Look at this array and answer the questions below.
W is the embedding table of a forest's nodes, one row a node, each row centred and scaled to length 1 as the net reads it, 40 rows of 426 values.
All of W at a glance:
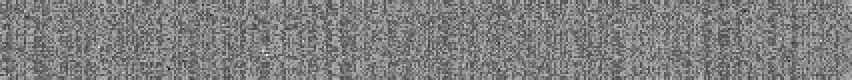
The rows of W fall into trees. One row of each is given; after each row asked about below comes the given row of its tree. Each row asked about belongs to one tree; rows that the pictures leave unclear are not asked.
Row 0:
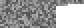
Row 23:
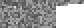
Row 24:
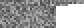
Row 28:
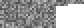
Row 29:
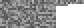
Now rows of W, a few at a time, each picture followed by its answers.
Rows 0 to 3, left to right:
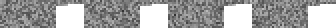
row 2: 24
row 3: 0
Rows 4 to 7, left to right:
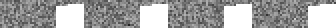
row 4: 24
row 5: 23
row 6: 24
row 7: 28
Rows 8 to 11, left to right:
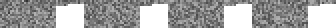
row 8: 29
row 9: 29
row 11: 0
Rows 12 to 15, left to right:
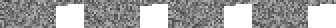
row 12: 28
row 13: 29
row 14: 28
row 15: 0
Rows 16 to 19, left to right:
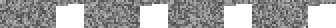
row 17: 24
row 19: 0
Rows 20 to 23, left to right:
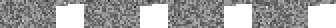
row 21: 29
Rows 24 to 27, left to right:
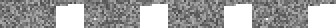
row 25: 23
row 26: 0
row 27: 23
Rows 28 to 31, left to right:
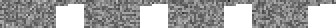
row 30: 23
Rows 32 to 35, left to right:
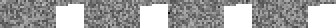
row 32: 0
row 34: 29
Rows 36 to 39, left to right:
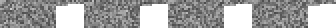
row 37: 24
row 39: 0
